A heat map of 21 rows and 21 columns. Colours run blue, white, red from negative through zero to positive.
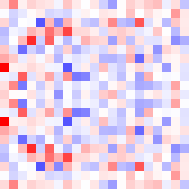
Odd rows or columns: none. Grain: fine. Average level on the scale: 50%. Seam: none. Slope: none. Mirror symmetry: top to bottom.
